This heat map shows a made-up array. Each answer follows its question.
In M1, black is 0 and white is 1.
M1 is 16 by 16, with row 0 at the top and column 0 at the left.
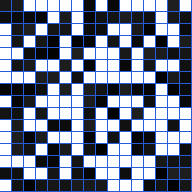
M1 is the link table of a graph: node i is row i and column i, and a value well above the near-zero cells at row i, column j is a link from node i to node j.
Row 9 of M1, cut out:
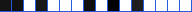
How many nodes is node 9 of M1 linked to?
10
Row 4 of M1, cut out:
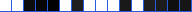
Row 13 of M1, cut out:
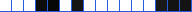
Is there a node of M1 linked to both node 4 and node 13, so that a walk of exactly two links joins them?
yes
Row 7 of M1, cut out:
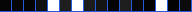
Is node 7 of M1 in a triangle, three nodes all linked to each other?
no
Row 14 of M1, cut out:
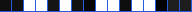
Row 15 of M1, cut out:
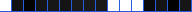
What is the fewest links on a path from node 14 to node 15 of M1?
2
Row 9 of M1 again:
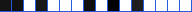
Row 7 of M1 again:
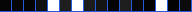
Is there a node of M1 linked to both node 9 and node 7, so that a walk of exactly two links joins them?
yes
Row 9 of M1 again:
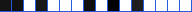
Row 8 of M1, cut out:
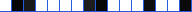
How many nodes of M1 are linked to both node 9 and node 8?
6
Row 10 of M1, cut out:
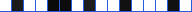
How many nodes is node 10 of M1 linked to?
10
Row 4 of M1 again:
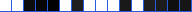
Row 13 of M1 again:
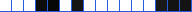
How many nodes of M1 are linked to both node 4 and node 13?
7
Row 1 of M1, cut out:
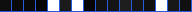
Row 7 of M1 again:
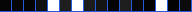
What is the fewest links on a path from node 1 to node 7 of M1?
2
